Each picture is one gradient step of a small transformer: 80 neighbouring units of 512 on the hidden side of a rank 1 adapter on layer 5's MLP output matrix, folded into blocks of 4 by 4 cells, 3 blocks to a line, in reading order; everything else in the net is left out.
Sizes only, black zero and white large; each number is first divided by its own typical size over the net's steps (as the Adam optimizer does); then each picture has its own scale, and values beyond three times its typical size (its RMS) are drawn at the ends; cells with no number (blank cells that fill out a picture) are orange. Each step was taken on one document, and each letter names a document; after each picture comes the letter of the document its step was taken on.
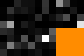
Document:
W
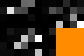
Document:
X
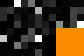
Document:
X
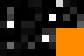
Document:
W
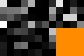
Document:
X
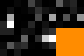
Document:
W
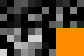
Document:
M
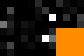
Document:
W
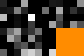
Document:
M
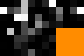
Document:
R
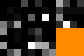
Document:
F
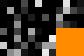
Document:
F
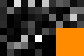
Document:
X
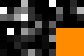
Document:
R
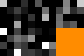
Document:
F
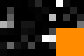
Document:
W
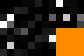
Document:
W
